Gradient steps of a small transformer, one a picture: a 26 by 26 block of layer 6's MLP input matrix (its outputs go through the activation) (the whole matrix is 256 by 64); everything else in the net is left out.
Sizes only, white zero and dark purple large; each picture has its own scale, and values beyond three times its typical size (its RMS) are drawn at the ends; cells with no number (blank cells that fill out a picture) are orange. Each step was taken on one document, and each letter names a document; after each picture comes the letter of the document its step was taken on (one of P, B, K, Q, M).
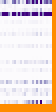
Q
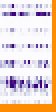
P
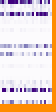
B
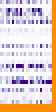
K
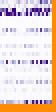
Q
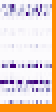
P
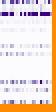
B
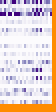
Q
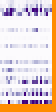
Q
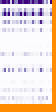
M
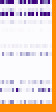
B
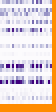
K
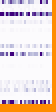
B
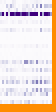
Q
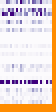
K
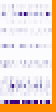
P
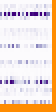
P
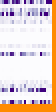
B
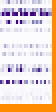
K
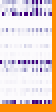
Q
